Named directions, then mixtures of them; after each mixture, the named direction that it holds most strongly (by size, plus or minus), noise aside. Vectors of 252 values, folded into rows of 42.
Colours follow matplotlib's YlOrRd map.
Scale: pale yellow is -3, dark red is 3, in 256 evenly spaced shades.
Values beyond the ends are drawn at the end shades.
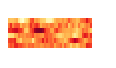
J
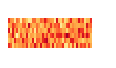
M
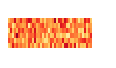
M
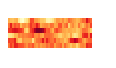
J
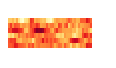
J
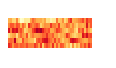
J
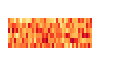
M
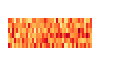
M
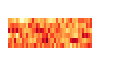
J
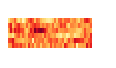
J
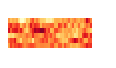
J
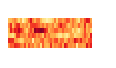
J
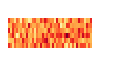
M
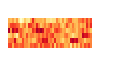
J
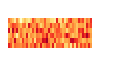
M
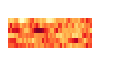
J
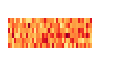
M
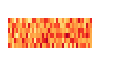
M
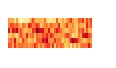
J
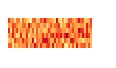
M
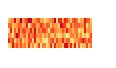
M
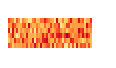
M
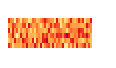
M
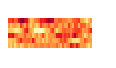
J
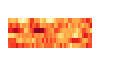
J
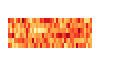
M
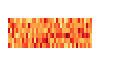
M
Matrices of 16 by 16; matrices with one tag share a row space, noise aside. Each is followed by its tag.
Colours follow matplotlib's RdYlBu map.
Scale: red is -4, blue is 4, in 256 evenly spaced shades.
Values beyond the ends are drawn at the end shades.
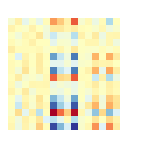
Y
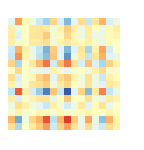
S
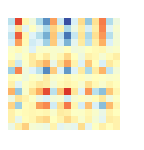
S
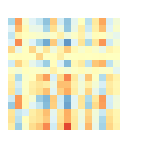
S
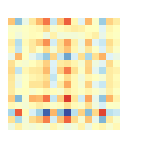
S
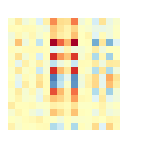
Y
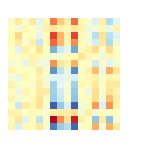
Y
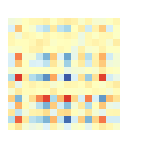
S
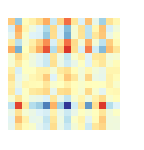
S
